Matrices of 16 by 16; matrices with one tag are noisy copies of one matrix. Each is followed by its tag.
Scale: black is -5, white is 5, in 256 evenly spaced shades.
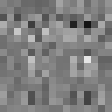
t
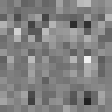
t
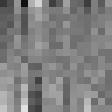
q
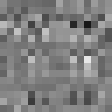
t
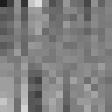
q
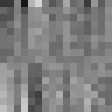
q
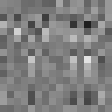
t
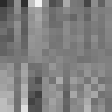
q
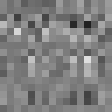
t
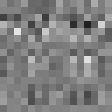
t
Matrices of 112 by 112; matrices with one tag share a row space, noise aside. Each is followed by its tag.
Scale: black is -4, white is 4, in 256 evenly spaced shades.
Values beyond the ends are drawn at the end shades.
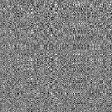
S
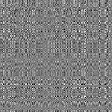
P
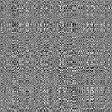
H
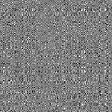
P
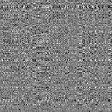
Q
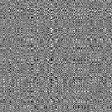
S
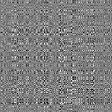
H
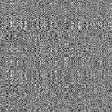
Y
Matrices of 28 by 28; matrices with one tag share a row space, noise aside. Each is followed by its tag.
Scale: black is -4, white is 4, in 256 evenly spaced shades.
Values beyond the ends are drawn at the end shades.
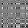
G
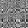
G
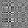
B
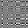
G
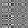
B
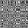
G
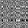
G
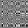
G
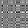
G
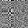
B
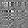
B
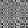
G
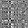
B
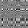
G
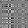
B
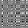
G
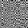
G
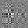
B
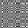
G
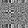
B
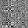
B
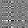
B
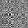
B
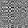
B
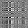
B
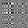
B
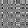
G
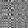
B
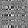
B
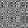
G
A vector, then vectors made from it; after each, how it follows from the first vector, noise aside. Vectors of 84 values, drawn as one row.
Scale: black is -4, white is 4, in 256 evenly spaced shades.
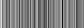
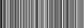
negated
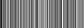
negated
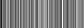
negated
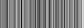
reversed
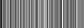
negated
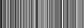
negated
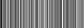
negated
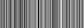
wrapped around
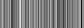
wrapped around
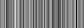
wrapped around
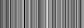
wrapped around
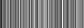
negated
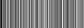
negated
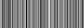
wrapped around
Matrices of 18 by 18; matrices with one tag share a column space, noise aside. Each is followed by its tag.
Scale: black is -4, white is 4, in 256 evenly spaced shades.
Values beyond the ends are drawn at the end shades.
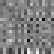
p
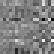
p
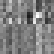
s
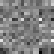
p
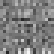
p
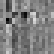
s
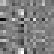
p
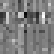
s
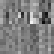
s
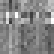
s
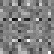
p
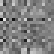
p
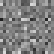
p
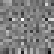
p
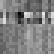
s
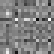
p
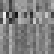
s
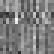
s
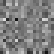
p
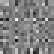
p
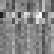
s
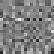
p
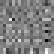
p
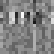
s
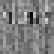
s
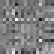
p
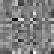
p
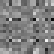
p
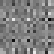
p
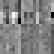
s
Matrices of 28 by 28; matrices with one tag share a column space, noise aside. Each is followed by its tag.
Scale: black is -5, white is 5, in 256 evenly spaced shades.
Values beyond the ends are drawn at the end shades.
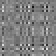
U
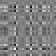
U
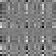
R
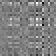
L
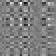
L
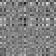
L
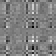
R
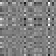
L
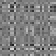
U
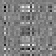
U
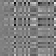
L
